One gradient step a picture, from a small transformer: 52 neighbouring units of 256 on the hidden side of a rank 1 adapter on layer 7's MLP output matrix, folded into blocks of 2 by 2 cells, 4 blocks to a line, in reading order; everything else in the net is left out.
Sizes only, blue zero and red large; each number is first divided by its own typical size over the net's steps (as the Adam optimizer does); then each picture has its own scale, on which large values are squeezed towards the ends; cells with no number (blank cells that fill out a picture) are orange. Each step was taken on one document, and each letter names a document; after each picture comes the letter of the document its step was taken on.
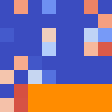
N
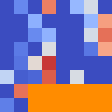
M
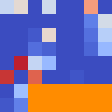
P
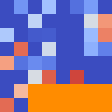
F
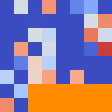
M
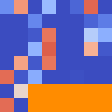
P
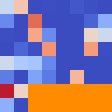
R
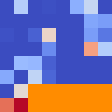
N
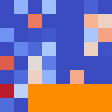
F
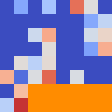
M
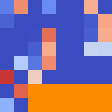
P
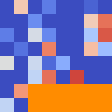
F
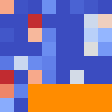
R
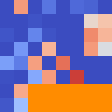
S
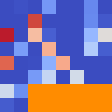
F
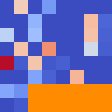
F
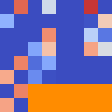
P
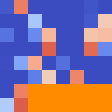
R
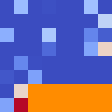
N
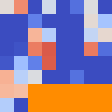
P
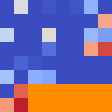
N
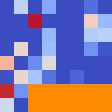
F
